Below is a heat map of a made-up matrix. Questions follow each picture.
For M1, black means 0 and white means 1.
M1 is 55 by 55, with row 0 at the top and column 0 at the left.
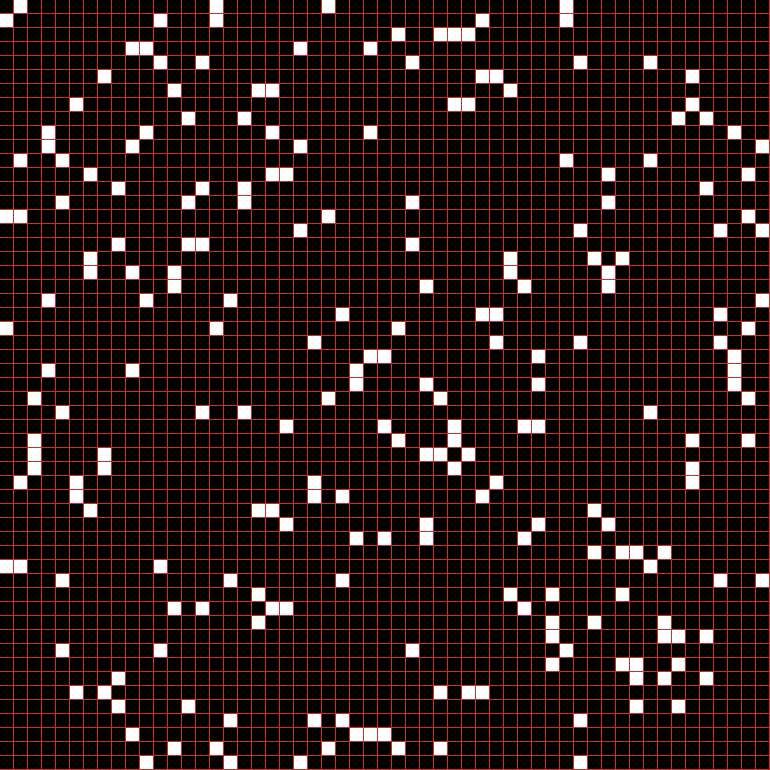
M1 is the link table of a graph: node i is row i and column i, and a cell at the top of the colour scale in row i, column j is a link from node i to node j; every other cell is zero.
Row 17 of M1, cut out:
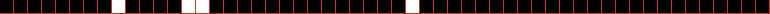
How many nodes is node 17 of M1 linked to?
4
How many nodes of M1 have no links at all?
0
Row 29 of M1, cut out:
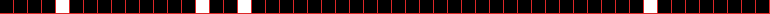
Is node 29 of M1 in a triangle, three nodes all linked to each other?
yes
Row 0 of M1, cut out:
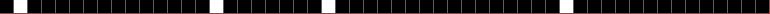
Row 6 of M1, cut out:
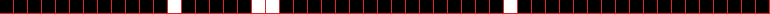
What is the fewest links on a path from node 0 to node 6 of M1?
4
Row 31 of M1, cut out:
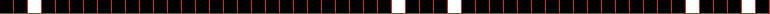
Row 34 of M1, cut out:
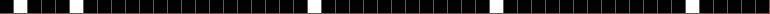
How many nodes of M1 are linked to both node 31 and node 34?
1
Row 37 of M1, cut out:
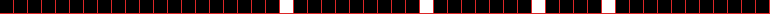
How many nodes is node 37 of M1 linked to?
4
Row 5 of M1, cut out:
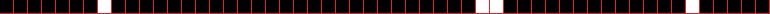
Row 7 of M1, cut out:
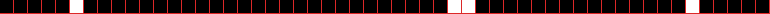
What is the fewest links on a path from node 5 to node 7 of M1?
1
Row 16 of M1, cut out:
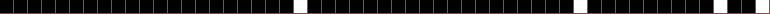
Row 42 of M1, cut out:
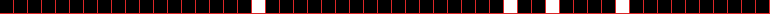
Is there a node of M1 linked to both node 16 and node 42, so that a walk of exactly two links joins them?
no
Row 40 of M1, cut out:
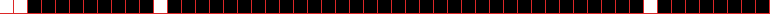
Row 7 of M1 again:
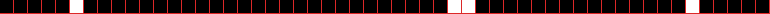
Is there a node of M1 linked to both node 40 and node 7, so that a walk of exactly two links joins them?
no
